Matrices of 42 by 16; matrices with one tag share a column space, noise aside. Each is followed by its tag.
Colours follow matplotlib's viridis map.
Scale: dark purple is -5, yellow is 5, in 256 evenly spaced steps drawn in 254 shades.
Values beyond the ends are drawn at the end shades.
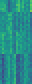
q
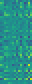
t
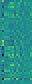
t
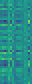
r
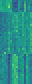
q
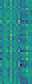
r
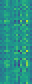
r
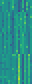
q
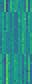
q
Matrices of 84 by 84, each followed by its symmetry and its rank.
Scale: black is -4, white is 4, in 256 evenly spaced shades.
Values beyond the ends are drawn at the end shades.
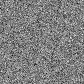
neither, full rank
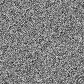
symmetric, full rank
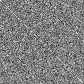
symmetric, full rank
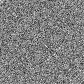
symmetric, full rank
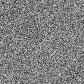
symmetric, full rank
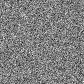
neither, full rank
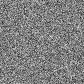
neither, full rank
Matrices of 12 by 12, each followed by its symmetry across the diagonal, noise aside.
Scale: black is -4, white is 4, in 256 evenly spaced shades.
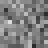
neither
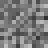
symmetric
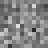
neither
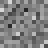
symmetric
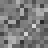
symmetric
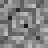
symmetric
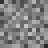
symmetric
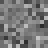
symmetric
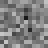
neither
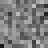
neither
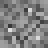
symmetric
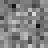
neither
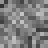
symmetric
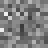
neither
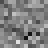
neither
